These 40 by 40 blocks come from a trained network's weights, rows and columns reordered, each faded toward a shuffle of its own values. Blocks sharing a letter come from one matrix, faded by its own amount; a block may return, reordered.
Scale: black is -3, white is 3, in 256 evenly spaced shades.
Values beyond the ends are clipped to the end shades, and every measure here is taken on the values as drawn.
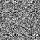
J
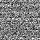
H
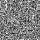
J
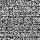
H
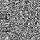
J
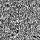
J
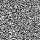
J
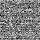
H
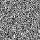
J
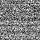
H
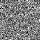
J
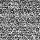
H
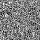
J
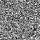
J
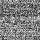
H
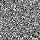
J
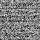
H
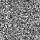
J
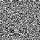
J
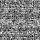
H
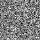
J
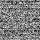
H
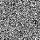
J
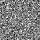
J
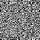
J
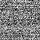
H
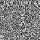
J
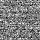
H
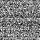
H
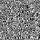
J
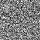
J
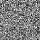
J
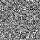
J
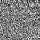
J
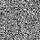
J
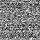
H
